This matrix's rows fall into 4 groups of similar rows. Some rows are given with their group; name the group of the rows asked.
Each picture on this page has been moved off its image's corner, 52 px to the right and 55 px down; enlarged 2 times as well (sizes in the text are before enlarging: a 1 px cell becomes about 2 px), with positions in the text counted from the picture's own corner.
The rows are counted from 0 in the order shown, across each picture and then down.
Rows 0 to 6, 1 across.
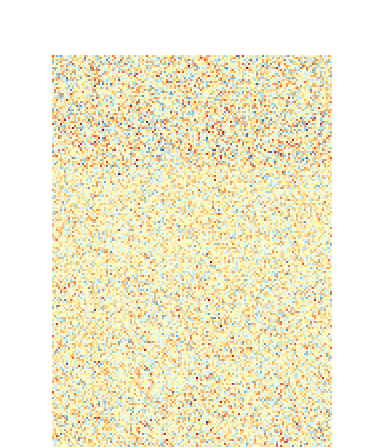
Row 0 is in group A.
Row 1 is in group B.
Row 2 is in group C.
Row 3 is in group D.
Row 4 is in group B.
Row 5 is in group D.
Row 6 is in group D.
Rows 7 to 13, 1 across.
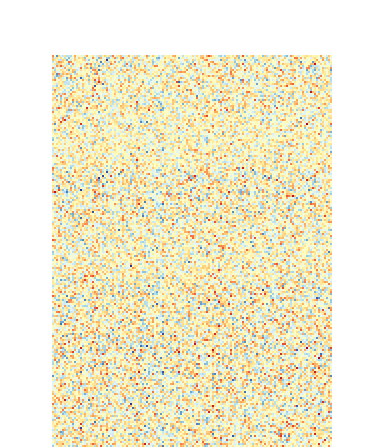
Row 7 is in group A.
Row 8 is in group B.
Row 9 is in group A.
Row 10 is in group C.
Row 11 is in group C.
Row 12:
B
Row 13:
B
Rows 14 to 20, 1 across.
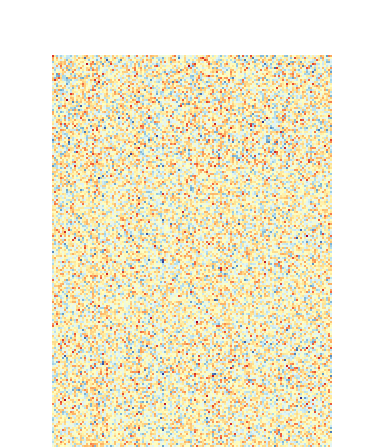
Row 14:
A
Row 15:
C
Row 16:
A
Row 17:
B
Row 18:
D
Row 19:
B
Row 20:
B
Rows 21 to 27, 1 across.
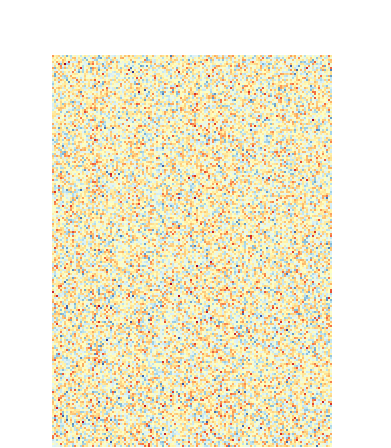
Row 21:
B
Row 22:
C
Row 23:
A
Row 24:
D
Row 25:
D
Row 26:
A
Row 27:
D
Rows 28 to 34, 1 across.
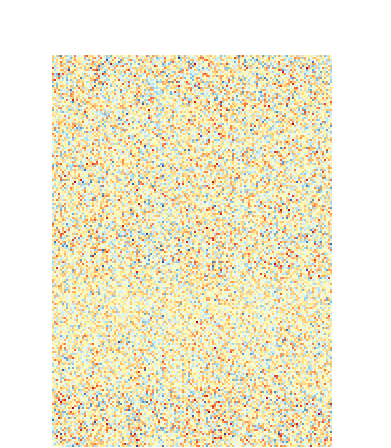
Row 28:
A
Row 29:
C
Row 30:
B
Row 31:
B
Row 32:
D
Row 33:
C
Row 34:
B
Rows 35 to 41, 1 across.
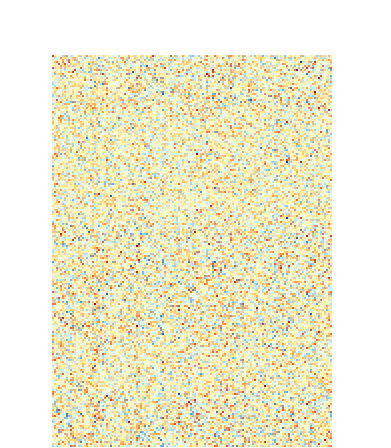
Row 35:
B
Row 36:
D
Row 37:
D
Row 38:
B
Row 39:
A
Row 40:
A
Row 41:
A
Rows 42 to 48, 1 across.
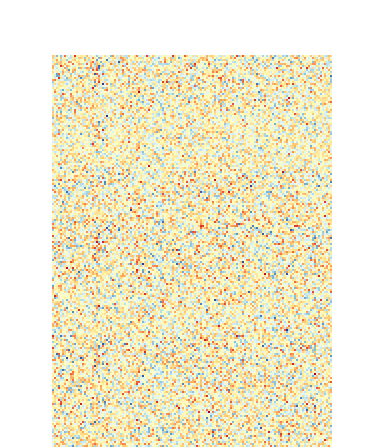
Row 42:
A
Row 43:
A
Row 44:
C
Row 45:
A
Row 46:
D
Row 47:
A
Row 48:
B
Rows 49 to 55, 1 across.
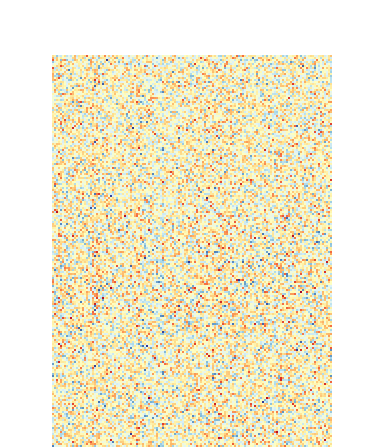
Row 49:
A
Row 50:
B
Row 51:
D
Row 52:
C
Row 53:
A
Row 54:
B
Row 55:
C
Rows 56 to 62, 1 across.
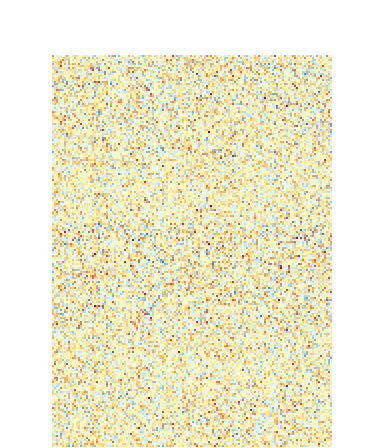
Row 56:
D
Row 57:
B
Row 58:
D
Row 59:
B
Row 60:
D
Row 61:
D
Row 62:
C
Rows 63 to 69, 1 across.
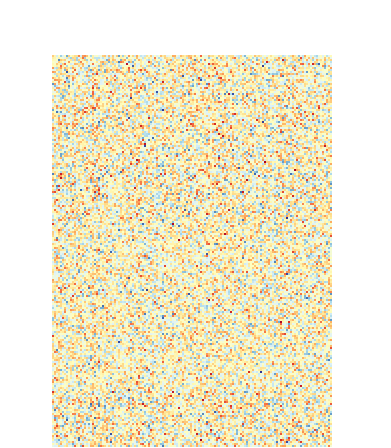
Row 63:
C
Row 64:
C
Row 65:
A
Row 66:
D
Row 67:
B
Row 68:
D
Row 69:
D
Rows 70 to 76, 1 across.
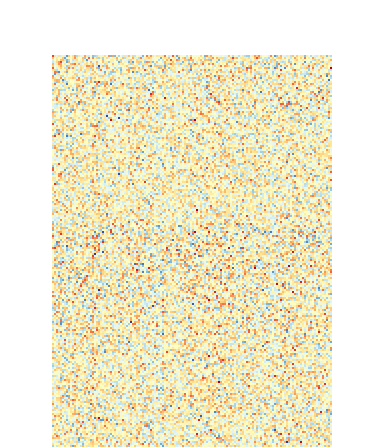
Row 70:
D
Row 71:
A
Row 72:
D
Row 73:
A
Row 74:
C
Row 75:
C
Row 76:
D
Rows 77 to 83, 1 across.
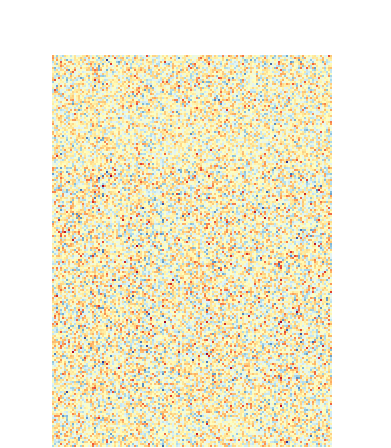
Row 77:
A
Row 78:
D
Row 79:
A
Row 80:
B
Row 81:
D
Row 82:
B
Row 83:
D
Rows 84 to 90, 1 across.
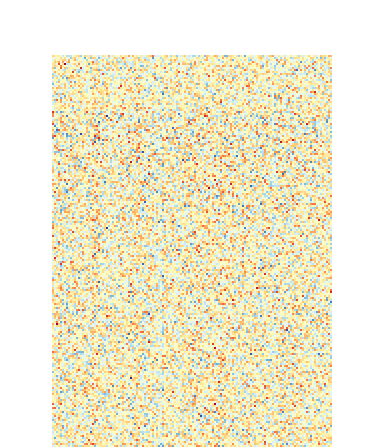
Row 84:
B
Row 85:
A
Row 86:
C
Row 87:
A
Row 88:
D
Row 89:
C
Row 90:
C
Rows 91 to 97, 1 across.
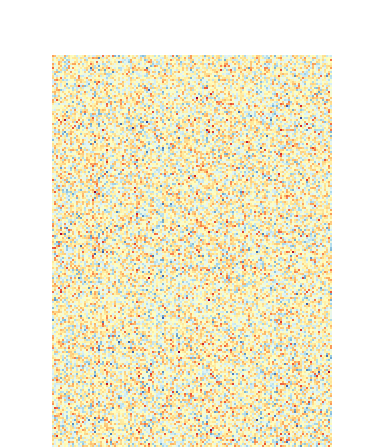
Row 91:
D
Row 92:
B
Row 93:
A
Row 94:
A
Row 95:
B
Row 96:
D
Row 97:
D
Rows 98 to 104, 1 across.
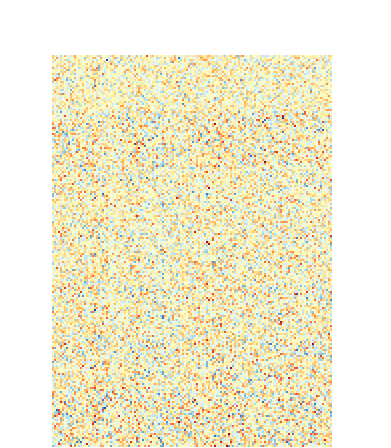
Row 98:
A
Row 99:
C
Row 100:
B
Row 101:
B
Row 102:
B
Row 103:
B
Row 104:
A
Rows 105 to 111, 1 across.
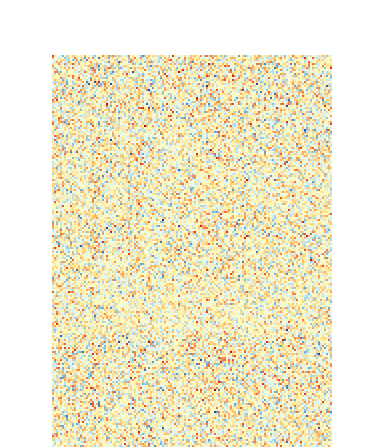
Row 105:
D
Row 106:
D
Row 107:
A
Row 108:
A
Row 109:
D
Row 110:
C
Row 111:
D
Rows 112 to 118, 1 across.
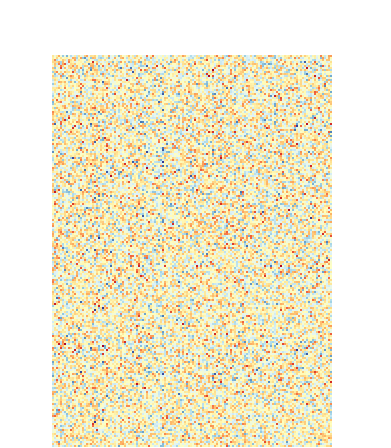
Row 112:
B
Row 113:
B
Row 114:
A
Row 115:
D
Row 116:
A
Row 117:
B
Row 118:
A
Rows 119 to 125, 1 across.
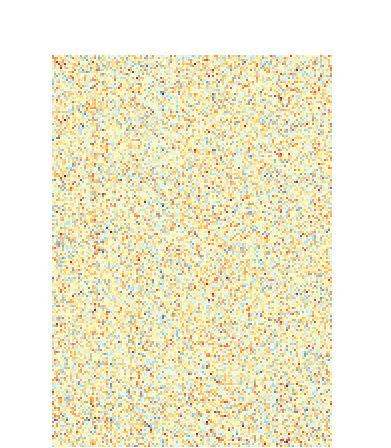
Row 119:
B
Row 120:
B
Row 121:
B
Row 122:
A
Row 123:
B
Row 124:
D
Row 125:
D
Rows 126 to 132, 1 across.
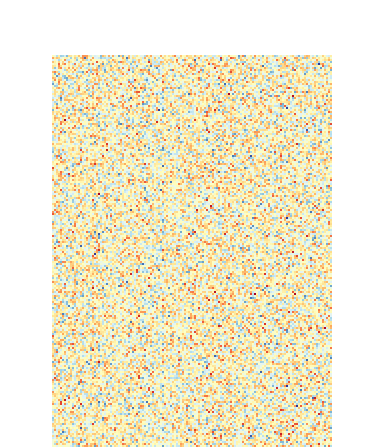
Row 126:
C
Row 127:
B
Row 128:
D
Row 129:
A
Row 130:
C
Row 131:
D
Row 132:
B
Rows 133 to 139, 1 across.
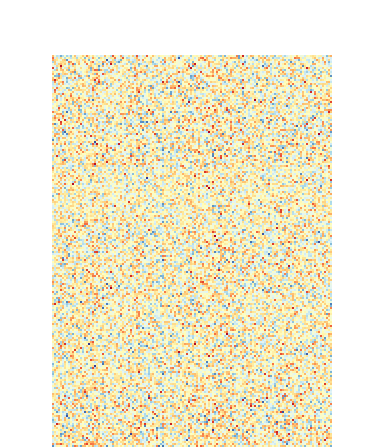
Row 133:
A
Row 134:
B
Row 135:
B
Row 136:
C
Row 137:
A
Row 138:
B
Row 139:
C
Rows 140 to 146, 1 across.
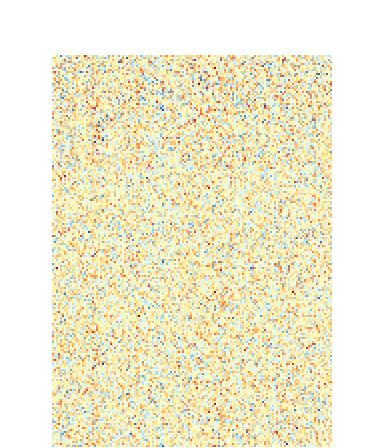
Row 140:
C
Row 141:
A
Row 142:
B
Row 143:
B
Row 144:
C
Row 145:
A
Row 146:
C
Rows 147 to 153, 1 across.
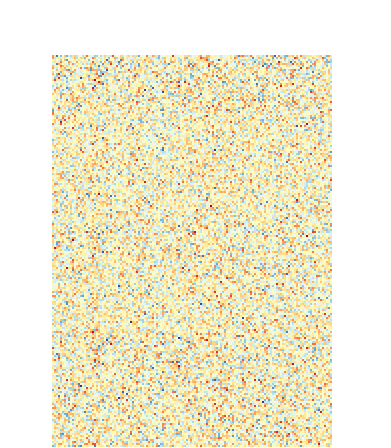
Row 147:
A
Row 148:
B
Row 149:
D
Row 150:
A
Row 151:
C
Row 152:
A
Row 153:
C
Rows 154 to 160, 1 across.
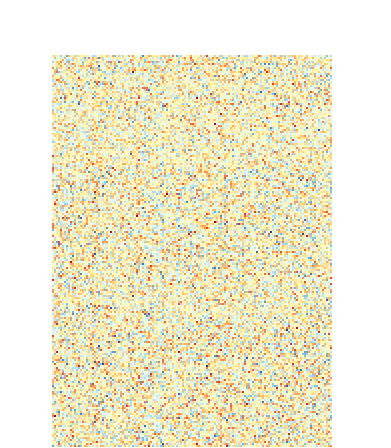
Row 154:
D
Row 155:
C
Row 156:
A
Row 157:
A
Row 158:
D
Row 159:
D
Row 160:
A
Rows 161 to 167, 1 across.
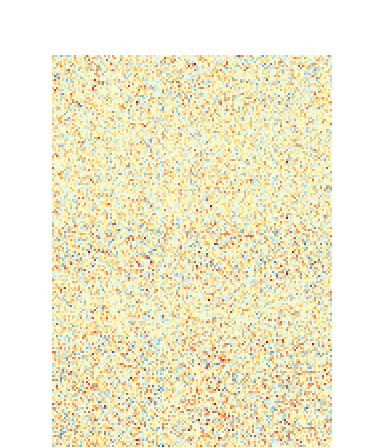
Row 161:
A
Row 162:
D
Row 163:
D
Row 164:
D
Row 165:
B
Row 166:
C
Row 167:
C
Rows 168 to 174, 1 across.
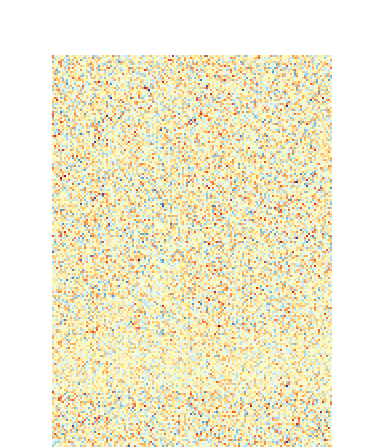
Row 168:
D
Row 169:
A
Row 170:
B
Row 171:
B
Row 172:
C
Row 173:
D
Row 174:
D
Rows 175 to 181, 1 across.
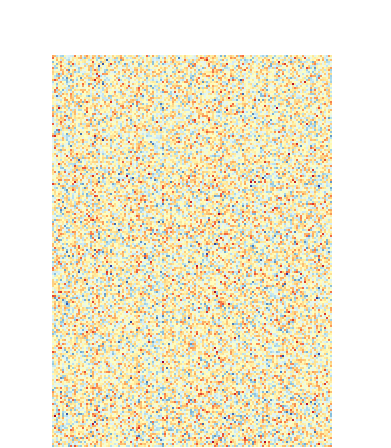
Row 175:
A
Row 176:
A
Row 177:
C
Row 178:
D
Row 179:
C
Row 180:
C
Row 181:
A
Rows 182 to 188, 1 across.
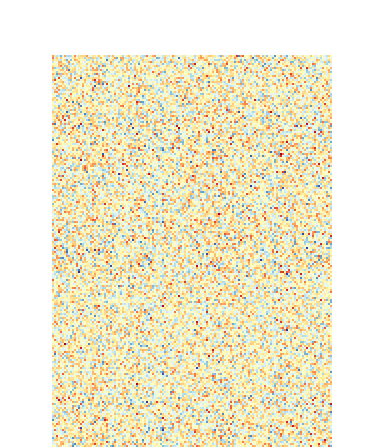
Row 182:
A
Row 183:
B
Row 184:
C
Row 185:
D
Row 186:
D
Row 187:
B
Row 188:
B
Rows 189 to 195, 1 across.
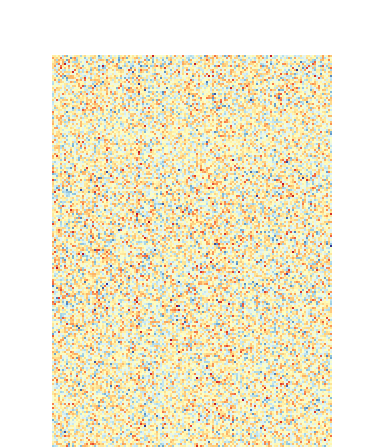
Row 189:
B
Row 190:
D
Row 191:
A
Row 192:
D
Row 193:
A
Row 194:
D
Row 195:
C
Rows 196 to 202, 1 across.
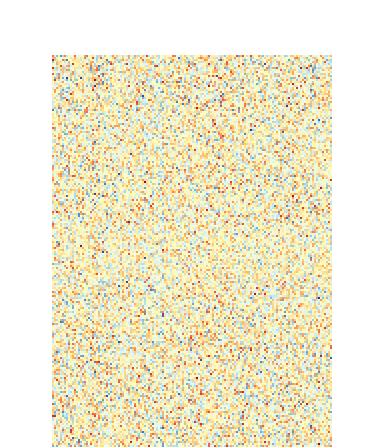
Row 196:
A
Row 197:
C
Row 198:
D
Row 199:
A
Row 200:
C
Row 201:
D
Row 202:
A
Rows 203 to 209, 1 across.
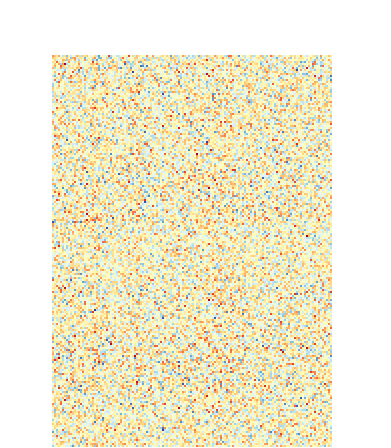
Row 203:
B
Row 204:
D
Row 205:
C
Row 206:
A
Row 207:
B
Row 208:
A
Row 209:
B
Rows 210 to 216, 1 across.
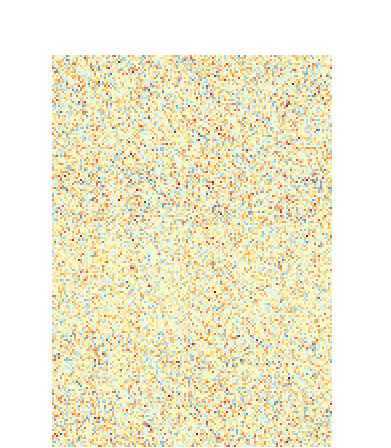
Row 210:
D
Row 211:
C
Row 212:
B
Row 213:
B
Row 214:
C
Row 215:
A
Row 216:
D
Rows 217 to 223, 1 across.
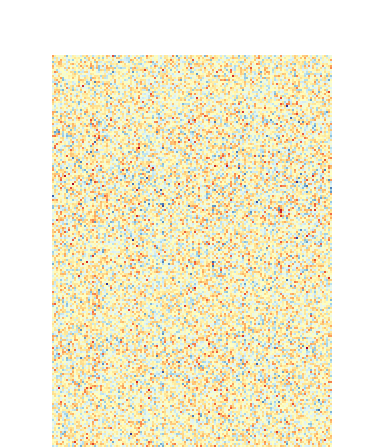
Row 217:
D
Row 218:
A
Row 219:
B
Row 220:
B
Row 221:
A
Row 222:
A
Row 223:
C
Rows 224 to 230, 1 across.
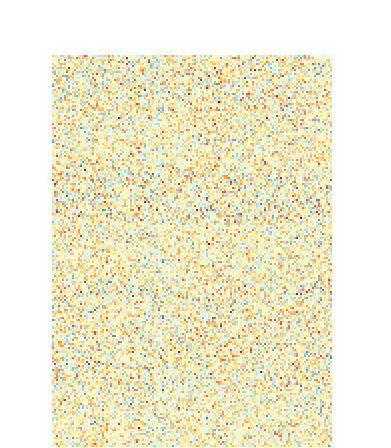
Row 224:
C
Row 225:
C
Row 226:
D
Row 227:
B
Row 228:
B
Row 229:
D
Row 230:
B
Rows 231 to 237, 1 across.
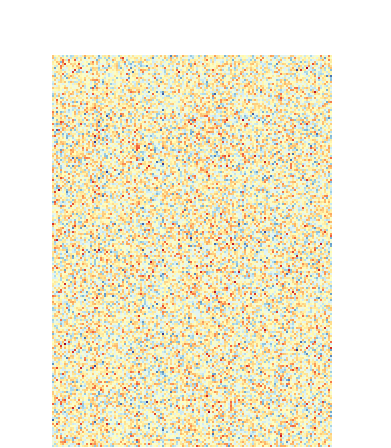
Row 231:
B
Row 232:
A
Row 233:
A
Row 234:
D
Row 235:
C
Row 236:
B
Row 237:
B
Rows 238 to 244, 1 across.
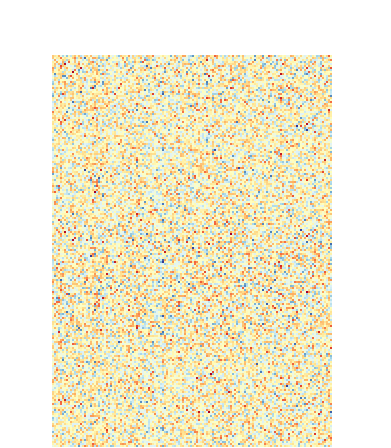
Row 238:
B
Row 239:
B
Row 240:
A
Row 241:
B
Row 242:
A
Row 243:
D
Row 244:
B
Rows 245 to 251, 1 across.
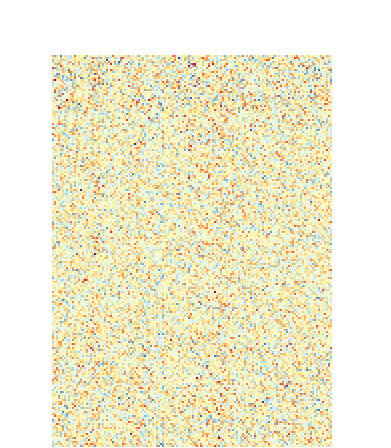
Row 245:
A
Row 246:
C
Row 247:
A
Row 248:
A
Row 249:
C
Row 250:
D
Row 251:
C
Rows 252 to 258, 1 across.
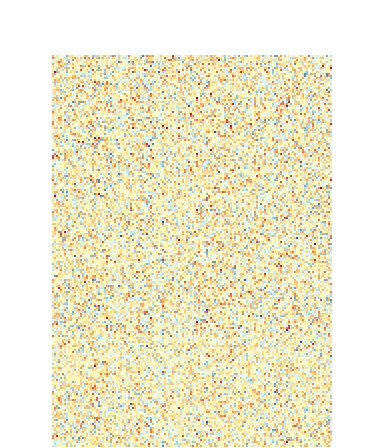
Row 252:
D
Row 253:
D
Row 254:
D
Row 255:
B
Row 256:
D
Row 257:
B
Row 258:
D
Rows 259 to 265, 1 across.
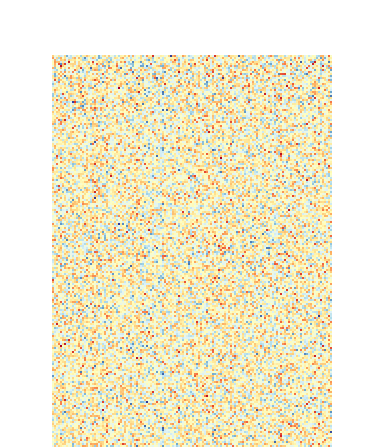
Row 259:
B
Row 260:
B
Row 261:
A
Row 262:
C
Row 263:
D
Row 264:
B
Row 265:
B
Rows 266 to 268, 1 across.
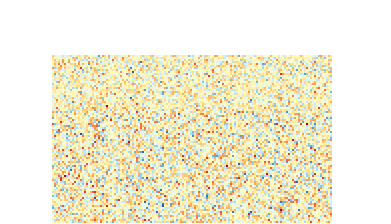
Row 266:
B
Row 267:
A
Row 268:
B
